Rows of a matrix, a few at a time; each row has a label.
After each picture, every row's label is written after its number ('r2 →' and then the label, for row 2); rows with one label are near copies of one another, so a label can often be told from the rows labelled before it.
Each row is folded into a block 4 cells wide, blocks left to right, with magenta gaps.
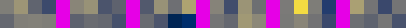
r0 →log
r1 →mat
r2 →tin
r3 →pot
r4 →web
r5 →mat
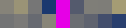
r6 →log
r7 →tin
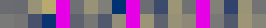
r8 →tin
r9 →log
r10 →pot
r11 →pot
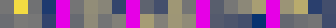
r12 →web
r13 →log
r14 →pot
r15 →tin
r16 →mat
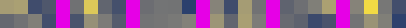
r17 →mat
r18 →web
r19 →log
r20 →pot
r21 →tin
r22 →web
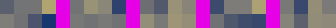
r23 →tin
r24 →log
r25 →pot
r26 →tin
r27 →pot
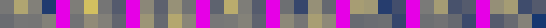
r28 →log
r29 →web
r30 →pot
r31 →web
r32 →pot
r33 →mat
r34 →mat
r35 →mat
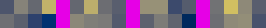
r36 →tin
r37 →web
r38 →mat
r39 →web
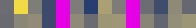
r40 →web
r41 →pot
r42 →pot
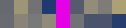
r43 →log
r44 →tin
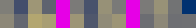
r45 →pot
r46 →pot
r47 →log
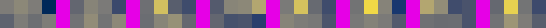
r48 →log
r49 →log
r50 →web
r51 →tin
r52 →web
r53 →web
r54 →mat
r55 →web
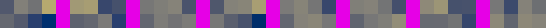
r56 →tin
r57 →mat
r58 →log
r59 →tin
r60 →log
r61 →log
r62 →mat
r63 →pot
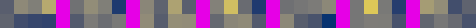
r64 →tin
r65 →log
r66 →pot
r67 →web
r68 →tin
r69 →web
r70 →mat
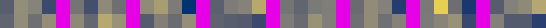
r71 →log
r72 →pot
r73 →log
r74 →tin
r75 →pot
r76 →log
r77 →web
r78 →tin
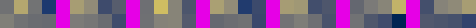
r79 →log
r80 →mat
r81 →web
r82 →mat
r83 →mat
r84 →tin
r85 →tin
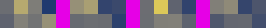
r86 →log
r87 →mat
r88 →web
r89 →mat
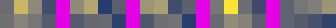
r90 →web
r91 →mat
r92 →mat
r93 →web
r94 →tin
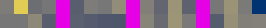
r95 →web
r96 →tin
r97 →pot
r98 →log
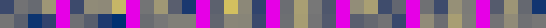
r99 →tin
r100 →tin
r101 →log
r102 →web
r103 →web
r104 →mat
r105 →pot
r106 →log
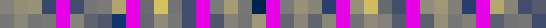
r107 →log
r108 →tin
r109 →web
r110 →log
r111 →log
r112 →web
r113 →log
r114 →mat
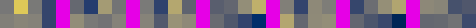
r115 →web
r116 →pot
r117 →pot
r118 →tin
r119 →pot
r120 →tin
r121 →mat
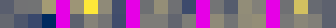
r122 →tin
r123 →web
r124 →log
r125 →pot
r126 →web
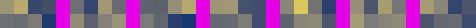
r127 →mat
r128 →pot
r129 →tin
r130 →mat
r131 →web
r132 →pot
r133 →mat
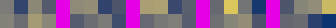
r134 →pot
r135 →mat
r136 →mat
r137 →web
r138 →tin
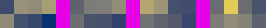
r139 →tin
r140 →tin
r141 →mat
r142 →web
